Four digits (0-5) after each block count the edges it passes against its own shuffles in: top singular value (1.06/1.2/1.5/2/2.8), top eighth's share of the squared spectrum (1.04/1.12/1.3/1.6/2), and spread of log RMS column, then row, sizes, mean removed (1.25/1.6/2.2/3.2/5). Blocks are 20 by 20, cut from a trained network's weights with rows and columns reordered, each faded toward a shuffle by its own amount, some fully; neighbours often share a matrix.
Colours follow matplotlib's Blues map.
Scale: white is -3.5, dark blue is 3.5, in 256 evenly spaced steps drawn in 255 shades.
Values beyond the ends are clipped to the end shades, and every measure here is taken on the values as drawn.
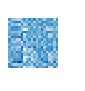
3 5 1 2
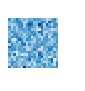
2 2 0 0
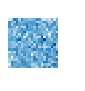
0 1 0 0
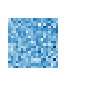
0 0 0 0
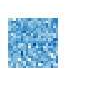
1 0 0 0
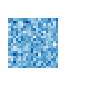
0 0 0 0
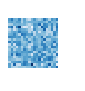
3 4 1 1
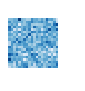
2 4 1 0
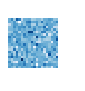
0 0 0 0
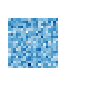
1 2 0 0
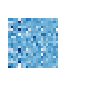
3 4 2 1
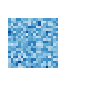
2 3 0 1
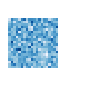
0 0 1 0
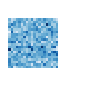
1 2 0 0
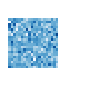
0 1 0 0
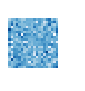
1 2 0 0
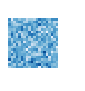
0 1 0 0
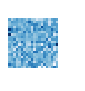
1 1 0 0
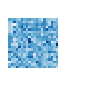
1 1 0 0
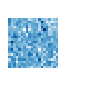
1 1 0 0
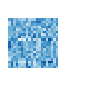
3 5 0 1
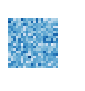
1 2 0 1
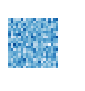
2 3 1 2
